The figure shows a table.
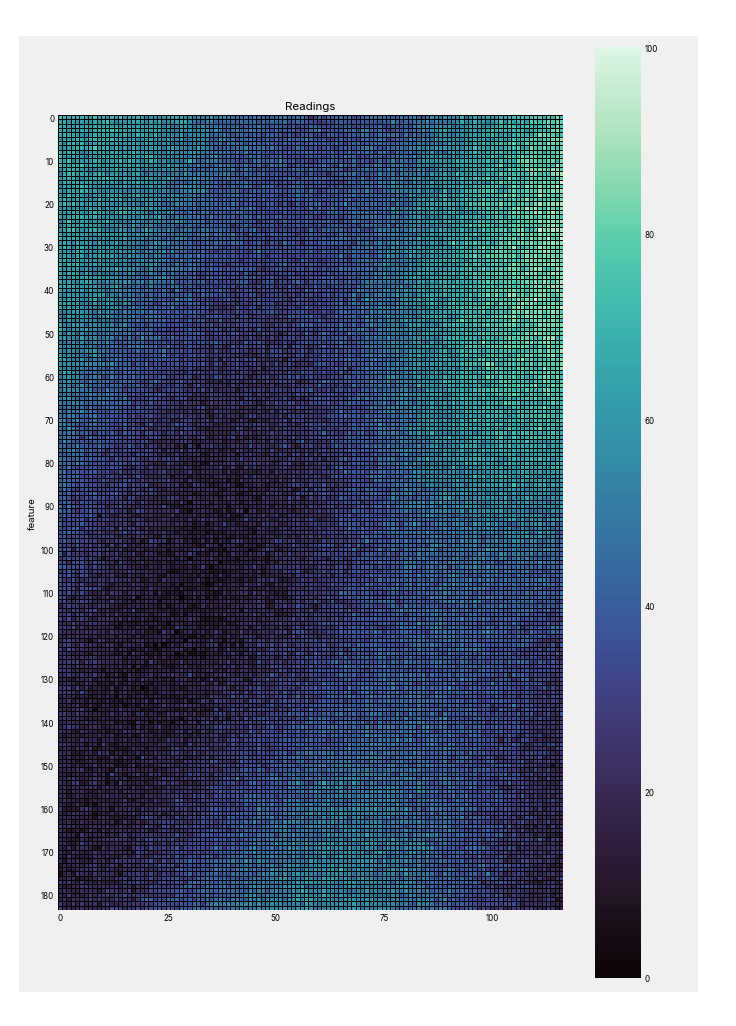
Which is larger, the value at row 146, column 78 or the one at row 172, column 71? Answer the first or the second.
the second
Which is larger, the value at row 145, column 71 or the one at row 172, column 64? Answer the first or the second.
the second
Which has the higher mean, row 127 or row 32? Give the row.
32
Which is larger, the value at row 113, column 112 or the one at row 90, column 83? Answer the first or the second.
the second
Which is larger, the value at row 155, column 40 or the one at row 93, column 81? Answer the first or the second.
the second
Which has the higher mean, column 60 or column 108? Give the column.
108
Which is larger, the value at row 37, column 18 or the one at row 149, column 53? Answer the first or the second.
the first
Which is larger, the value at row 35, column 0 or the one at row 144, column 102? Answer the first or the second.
the first
